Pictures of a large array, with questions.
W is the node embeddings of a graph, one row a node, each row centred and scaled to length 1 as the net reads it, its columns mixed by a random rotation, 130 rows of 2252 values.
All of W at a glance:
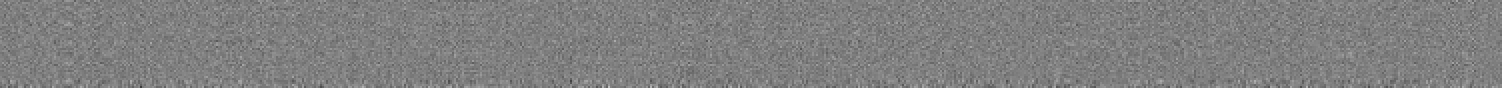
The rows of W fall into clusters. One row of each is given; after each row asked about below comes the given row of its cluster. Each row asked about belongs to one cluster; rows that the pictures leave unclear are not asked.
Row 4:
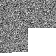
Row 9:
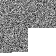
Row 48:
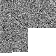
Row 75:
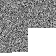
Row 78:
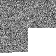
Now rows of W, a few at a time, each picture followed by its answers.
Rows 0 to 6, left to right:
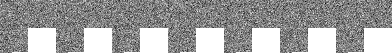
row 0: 48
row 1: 9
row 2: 48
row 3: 75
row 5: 4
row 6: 4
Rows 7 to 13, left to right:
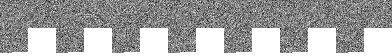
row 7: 78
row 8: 48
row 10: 4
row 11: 75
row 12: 78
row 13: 9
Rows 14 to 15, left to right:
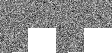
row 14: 9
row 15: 48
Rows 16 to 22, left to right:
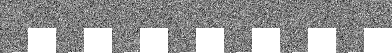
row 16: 78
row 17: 75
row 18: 4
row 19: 4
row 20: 78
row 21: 78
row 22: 48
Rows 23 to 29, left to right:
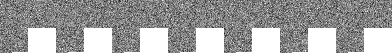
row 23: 48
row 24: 78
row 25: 48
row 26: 75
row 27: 78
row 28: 4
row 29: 75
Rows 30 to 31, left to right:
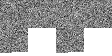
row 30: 75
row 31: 78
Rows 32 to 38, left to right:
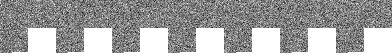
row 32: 48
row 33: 75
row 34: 75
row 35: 9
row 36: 9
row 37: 48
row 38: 9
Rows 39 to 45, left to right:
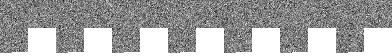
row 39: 75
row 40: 48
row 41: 78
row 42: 78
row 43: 4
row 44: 78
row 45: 48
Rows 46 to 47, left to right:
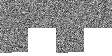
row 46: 9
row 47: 78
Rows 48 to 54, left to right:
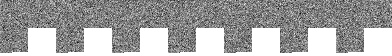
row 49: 75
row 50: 78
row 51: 78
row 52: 9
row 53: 4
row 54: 48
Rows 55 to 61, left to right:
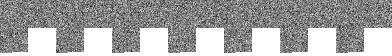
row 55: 4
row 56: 75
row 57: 75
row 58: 78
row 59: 4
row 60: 48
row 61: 48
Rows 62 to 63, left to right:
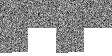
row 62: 75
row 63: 75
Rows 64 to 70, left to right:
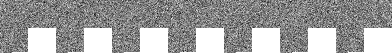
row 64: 9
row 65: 75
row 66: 78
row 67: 75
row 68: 9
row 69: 78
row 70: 48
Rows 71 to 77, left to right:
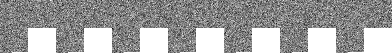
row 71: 48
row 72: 4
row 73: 78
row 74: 4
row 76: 9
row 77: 78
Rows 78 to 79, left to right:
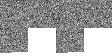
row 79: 4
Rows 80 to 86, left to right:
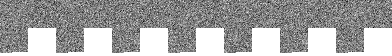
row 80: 78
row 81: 75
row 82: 4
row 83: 78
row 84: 9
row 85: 4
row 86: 78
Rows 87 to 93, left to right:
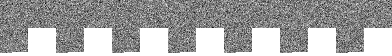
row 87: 4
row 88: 9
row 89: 48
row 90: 75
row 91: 9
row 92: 78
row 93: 9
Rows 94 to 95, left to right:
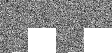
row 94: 48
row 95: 9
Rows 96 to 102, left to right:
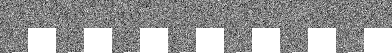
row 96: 4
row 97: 75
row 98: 75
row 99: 48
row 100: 4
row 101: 78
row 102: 4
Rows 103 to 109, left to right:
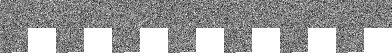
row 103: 48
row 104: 9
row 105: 78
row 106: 4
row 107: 4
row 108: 9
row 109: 48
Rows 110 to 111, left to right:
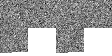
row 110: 4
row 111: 9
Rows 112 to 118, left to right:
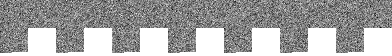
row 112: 4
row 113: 78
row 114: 48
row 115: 4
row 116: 78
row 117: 9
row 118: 75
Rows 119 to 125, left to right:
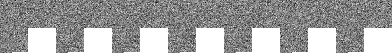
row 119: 4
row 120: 9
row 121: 9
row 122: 9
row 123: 9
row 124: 78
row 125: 9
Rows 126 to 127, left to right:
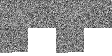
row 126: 78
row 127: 78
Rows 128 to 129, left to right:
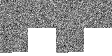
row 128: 48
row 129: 78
